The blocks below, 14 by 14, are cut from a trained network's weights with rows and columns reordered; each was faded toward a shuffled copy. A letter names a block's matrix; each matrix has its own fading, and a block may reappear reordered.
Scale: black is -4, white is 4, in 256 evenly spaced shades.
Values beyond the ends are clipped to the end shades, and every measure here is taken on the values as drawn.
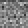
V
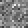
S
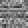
V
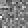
S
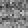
V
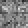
V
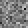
S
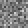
S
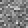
S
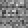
V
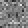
S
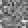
S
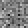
S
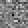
S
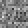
S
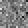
S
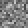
S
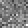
S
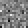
S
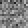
S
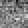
V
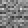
V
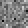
S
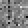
S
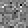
S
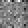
S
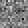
S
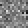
S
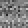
V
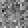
S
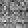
V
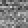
V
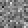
S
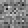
V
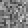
S
